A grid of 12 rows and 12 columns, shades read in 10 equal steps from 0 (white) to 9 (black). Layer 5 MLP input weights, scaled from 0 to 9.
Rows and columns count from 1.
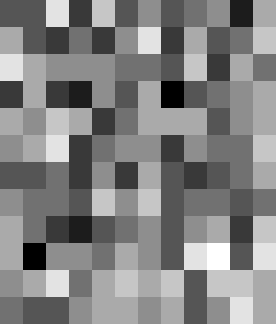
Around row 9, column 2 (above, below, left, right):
5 9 3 7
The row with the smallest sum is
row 11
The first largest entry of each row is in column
11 3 10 8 5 4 4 4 4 2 9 2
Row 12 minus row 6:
1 3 5 -3 -2 -1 0 -4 2 -1 -4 1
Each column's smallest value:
1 3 1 3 2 2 1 2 1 0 1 1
